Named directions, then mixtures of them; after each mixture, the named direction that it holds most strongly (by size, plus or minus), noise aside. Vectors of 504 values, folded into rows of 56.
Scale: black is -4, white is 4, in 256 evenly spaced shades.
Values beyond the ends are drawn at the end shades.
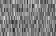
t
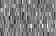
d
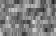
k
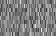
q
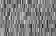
d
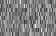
q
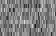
q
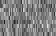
d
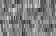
k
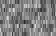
k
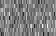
d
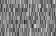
q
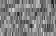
k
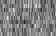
t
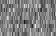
q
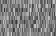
t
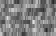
k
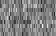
d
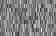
q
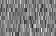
q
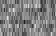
k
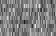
q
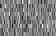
d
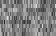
k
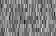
q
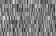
t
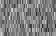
d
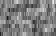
k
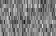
t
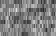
k
